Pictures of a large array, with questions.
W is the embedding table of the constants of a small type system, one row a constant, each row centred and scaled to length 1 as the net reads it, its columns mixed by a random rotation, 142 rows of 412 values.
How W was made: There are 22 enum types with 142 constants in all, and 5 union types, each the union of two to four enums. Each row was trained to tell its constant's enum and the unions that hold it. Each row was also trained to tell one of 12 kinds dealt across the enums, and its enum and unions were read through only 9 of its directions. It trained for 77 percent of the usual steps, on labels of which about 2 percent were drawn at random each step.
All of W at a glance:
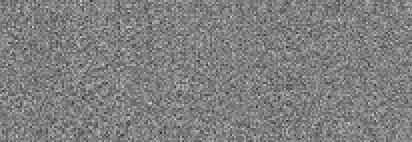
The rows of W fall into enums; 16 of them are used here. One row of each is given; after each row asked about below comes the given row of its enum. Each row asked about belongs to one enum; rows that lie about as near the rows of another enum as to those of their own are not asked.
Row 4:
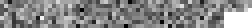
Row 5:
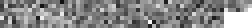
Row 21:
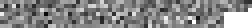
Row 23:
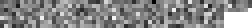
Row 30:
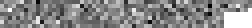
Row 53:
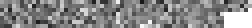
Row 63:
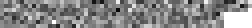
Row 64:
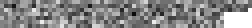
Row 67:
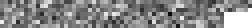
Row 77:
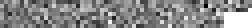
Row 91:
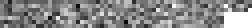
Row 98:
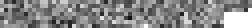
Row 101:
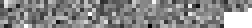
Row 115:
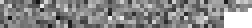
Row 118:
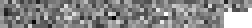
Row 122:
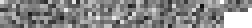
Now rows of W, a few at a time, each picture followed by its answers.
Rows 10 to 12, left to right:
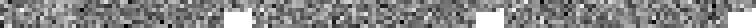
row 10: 4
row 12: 30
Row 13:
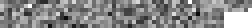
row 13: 122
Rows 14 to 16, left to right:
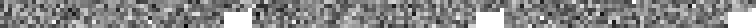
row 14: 5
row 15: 91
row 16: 30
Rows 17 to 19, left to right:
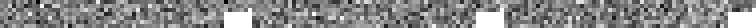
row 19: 53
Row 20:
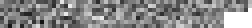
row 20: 122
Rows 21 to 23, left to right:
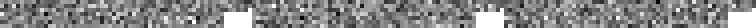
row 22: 23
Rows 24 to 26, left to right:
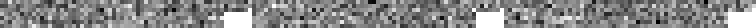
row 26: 63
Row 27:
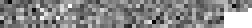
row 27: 91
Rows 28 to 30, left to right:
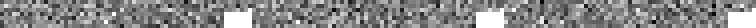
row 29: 23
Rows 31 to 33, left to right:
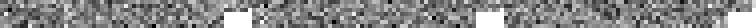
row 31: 67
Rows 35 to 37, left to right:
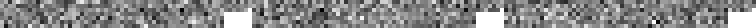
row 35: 53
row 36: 77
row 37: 5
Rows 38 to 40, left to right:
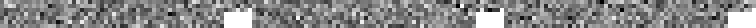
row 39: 77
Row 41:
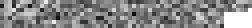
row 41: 64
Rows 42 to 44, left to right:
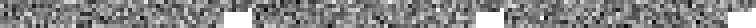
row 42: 21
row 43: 77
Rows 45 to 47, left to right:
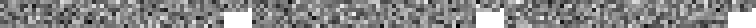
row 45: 21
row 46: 91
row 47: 77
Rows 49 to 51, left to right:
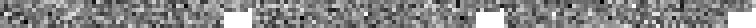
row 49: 98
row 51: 5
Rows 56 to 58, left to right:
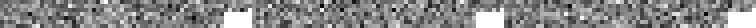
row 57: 63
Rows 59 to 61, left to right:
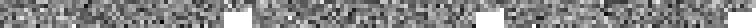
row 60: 30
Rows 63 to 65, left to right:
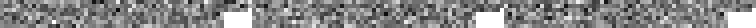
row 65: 63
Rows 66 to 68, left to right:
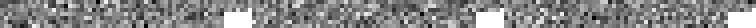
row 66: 23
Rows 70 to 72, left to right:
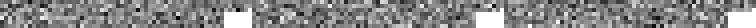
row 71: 30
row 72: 5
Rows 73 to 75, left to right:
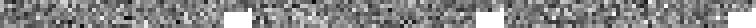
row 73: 98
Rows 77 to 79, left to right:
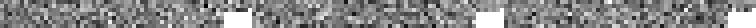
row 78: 98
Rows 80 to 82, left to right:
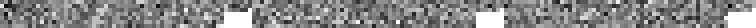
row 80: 91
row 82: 64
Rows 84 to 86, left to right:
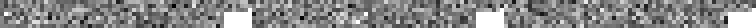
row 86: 91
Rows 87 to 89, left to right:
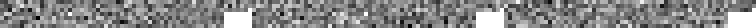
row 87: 5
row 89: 77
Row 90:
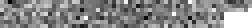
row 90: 4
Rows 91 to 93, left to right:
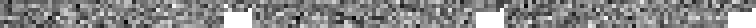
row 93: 77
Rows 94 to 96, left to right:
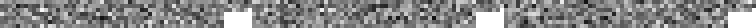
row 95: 63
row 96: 64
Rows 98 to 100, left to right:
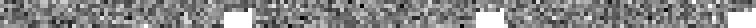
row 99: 23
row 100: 53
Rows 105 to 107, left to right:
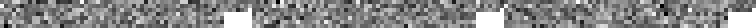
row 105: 77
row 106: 23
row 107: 122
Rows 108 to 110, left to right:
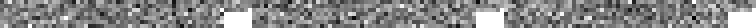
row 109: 63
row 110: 4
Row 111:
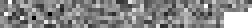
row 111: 30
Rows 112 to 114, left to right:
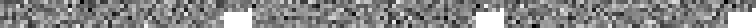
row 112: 63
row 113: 64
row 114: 5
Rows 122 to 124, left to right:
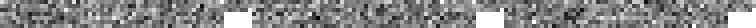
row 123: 122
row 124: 122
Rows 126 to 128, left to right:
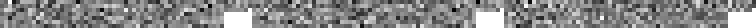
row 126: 30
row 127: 63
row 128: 23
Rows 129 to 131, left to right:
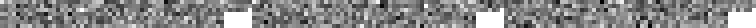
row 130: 4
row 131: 23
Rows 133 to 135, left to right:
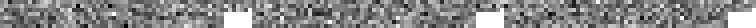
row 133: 4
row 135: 64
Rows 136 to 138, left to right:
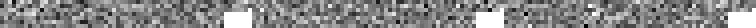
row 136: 64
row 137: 30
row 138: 122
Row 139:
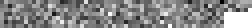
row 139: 5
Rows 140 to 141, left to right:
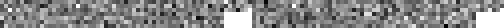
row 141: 67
